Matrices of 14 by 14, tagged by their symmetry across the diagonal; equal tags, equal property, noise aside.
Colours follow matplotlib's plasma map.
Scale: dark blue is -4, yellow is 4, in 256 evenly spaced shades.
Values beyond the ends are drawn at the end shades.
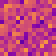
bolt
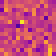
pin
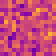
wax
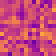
wax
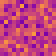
bolt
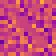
wax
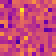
pin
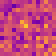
bolt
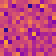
bolt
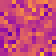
wax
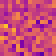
pin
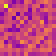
bolt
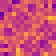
bolt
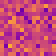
wax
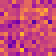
wax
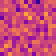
pin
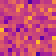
wax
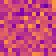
pin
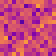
bolt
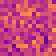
pin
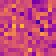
pin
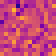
pin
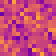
wax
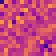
bolt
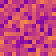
bolt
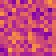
wax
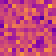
pin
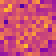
bolt
